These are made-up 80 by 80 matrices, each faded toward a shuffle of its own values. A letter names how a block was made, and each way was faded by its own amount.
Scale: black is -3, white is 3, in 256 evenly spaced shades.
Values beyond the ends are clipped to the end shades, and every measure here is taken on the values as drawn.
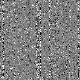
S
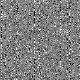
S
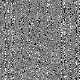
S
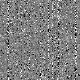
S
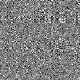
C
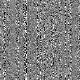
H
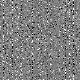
S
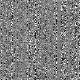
H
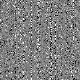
S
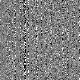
H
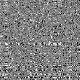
C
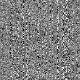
H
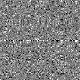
C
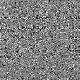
C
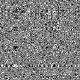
C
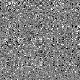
C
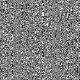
H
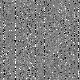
S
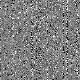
S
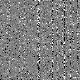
S
